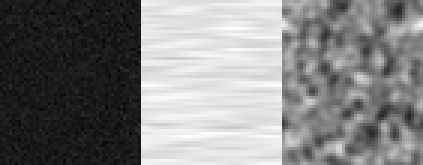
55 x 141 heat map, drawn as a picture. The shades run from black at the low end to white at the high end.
The table splits into one row of 3 panels. Panel 1,1: very low, fine-grained, faint in contrast. Panel 1,2: very high, streaked across, faint in contrast. Panel 1,3: middling, blotchy, strong in contrast.
